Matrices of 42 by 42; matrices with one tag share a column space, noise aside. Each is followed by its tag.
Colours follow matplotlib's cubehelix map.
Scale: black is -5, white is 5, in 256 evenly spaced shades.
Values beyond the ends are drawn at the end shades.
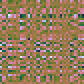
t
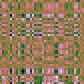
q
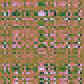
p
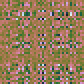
p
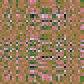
t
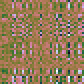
q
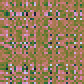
p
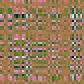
t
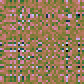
t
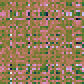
p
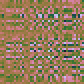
t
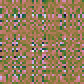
t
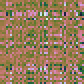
p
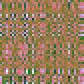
q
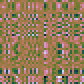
q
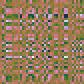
t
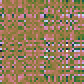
t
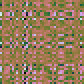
p
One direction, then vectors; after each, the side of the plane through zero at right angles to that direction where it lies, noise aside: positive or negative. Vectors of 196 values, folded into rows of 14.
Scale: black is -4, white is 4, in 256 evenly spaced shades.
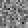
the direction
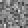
negative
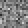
negative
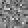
negative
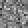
negative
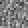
positive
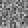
positive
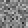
positive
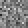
negative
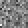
negative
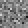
positive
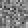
positive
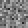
positive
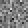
positive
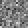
positive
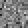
negative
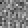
positive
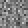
negative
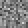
negative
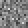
negative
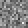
negative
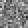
positive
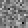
positive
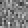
positive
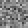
positive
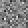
negative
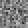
positive
